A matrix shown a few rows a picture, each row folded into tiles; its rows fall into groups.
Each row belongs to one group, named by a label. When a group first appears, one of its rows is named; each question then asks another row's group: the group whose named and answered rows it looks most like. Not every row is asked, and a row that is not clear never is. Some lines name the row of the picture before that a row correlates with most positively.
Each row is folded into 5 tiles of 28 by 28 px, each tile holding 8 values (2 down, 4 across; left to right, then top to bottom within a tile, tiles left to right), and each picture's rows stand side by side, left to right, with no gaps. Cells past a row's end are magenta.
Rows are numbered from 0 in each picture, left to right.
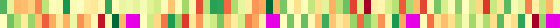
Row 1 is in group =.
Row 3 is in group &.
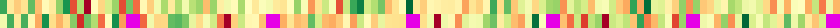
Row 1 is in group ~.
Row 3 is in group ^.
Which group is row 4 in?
&
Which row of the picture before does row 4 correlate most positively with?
3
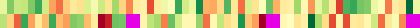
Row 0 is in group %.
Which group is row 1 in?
~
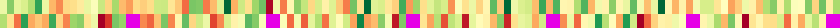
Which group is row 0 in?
%
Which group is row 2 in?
&
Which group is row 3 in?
&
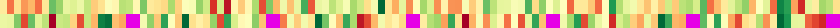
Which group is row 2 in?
~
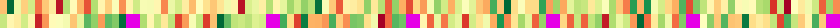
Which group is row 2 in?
%
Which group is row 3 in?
&
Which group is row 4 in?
&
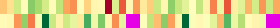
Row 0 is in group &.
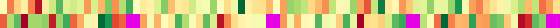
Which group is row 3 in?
%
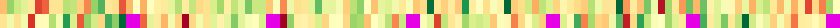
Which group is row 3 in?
^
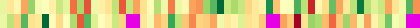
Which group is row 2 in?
=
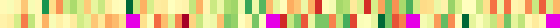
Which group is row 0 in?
=
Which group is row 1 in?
^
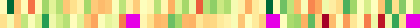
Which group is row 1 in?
=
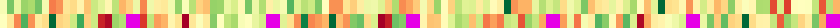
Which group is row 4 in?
~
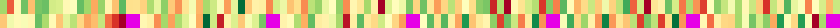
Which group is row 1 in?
~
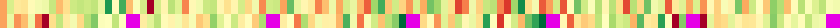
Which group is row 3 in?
~
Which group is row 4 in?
&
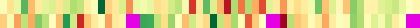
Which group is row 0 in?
~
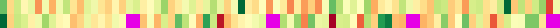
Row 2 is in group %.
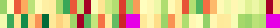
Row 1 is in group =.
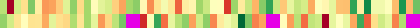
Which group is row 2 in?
&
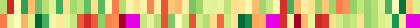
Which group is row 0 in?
~
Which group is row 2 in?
^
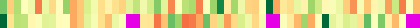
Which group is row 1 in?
=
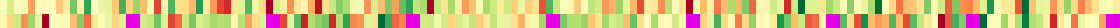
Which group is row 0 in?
&
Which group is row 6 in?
%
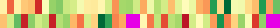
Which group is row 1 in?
&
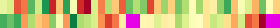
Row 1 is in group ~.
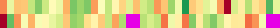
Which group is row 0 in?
^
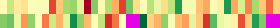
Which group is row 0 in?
=
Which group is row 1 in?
%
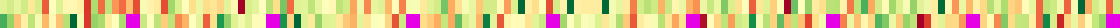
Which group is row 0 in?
=
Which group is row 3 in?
~
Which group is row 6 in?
~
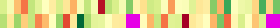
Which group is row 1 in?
&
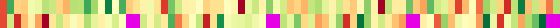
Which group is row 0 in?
^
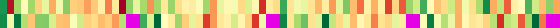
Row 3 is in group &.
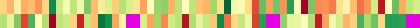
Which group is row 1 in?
&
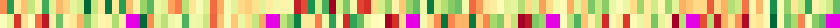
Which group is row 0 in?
^
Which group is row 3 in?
%
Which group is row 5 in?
^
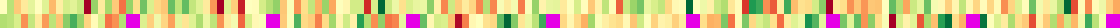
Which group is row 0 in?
=
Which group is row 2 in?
=
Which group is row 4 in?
=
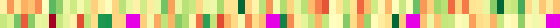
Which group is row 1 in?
~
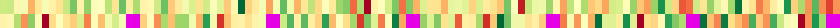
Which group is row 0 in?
&
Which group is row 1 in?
~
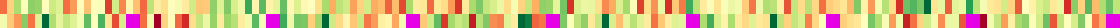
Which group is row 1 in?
^
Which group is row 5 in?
=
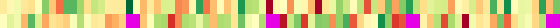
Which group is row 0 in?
=
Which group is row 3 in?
&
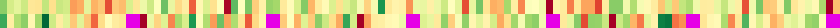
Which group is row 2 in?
~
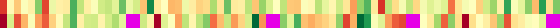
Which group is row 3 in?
&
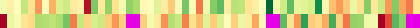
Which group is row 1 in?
=
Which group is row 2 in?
%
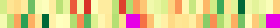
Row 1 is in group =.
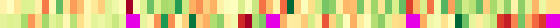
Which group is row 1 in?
%
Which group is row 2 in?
^
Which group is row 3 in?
~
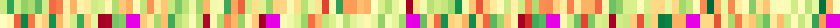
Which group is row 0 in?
%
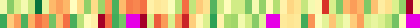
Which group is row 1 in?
^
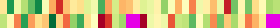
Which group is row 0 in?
%
